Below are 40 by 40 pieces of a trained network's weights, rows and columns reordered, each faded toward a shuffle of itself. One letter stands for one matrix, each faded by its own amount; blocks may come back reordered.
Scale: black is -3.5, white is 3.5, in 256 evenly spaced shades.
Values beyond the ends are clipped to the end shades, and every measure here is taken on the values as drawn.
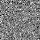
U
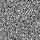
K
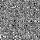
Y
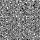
Y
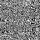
U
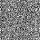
U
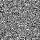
K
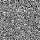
K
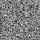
K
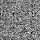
Y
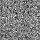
Y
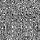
U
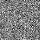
Y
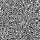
K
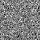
K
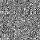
U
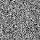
K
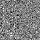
U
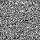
Y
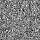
Y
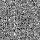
K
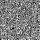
Y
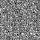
Y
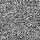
K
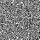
Y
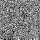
Y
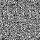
Y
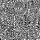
U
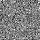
U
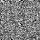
Y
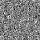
K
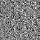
U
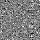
U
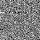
Y
